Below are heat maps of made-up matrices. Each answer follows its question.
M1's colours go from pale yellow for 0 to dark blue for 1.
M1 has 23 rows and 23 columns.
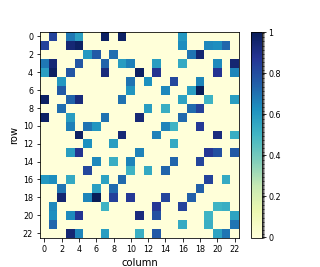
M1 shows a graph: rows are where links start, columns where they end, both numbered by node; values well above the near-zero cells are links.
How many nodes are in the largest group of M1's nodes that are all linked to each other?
5
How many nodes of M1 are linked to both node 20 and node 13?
5
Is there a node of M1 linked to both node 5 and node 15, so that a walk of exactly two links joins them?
yes
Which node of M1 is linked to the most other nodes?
node 3
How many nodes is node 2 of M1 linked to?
5
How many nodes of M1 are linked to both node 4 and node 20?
5
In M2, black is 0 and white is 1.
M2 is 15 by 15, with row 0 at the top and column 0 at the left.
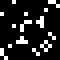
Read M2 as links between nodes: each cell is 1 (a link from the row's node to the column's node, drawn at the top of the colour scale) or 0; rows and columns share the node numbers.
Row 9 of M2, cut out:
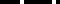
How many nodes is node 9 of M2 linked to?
2
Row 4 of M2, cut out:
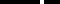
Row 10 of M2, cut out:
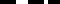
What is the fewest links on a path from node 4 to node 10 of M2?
1
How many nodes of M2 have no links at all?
0
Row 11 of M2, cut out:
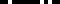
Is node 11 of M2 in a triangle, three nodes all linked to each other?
no
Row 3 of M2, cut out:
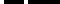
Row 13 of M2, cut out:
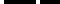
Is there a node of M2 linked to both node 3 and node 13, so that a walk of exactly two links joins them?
yes
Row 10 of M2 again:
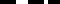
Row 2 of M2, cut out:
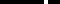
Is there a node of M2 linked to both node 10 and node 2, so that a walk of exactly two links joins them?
yes
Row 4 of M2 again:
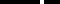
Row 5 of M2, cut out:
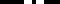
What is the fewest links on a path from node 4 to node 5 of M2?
2
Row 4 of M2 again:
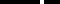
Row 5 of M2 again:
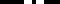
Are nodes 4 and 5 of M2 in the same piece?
yes
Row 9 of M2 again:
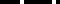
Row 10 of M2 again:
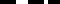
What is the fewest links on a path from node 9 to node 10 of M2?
2
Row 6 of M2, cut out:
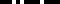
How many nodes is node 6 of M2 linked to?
3
